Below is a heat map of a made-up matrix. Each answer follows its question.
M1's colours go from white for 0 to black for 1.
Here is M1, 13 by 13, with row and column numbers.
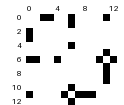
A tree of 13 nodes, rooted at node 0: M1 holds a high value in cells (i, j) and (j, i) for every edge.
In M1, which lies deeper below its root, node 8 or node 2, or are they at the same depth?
node 8
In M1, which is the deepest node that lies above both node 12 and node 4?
6
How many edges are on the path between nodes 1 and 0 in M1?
2
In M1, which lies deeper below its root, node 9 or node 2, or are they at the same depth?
node 9
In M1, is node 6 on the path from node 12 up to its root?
yes
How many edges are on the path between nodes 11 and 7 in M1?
1
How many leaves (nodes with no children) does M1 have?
10
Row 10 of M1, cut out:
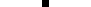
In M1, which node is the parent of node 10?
6
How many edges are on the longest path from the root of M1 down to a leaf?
2
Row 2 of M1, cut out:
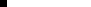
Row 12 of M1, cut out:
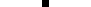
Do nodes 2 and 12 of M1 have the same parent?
no
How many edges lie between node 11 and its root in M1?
1
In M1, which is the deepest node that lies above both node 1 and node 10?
6
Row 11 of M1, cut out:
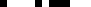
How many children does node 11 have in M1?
4
